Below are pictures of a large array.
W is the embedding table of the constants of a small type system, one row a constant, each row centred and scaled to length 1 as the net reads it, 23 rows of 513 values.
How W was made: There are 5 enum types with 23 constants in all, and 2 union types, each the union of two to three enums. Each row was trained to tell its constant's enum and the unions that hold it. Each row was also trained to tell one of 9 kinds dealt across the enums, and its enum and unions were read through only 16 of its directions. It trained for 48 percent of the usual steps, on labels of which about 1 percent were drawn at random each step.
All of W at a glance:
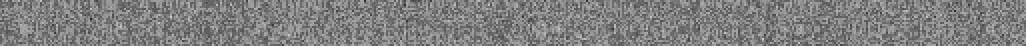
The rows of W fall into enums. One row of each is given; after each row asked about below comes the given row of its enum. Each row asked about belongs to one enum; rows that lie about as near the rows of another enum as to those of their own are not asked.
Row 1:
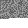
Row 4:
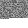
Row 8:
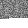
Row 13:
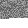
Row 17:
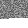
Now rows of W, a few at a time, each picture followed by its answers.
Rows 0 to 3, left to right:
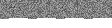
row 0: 17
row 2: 1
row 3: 1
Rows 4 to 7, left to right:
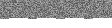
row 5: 13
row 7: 1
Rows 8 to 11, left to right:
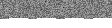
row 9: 13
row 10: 8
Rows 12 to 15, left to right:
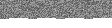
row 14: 4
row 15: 1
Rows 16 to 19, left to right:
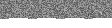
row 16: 17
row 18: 4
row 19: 4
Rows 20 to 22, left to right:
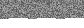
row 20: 8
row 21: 4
